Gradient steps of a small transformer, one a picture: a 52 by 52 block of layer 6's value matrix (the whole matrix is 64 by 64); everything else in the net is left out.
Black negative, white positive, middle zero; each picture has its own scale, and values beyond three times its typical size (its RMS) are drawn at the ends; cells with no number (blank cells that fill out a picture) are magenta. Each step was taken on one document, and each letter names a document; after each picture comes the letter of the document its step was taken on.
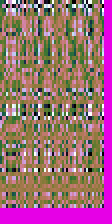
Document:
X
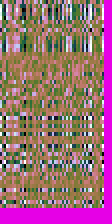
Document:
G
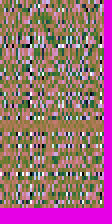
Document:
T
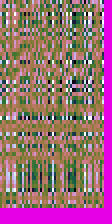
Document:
G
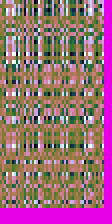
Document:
X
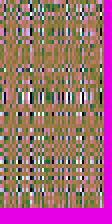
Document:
T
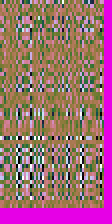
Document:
T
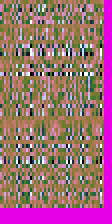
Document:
T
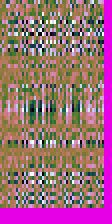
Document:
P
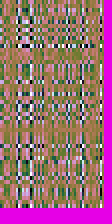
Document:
T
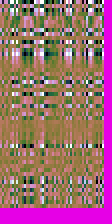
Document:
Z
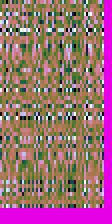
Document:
G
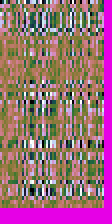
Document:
P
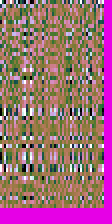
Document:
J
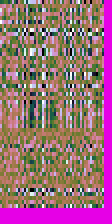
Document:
P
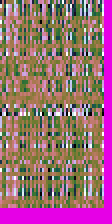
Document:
G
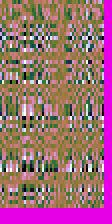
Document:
J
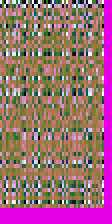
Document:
X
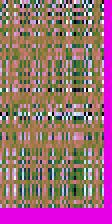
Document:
G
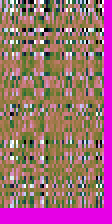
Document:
Z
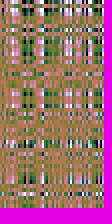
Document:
Z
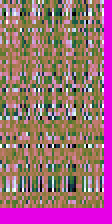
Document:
G
